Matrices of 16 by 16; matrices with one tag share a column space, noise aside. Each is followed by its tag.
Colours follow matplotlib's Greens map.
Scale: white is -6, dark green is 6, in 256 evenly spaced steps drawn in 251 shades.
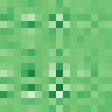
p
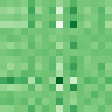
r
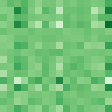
r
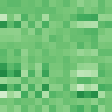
p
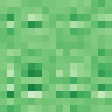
p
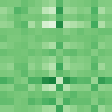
r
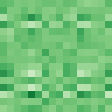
p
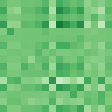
r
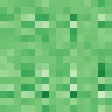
p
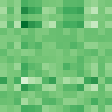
r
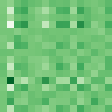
r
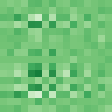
p
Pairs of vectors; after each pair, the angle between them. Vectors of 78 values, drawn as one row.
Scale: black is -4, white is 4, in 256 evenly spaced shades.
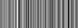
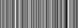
partly opposed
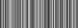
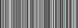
nearly parallel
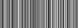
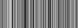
partly aligned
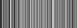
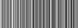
partly opposed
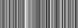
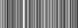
orthogonal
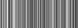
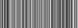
partly opposed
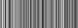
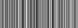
orthogonal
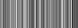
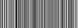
partly opposed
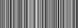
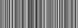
nearly opposite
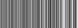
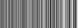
nearly parallel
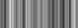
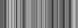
nearly parallel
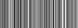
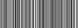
orthogonal
